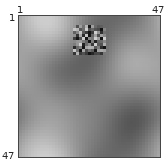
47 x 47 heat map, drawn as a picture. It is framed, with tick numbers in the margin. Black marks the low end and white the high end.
Values change most from cell to cell in the top middle. An odd patch, rougher than its surroundings, sits in the top middle. There are no regular stripes.
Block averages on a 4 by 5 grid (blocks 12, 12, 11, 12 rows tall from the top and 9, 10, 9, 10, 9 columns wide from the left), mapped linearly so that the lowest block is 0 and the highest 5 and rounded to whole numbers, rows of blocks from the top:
5 4 1 1 3
3 1 0 3 4
3 3 2 1 1
5 4 2 0 1
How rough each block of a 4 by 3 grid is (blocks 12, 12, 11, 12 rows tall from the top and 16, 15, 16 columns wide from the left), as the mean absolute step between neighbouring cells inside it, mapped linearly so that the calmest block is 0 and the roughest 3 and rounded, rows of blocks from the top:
030
000
000
000
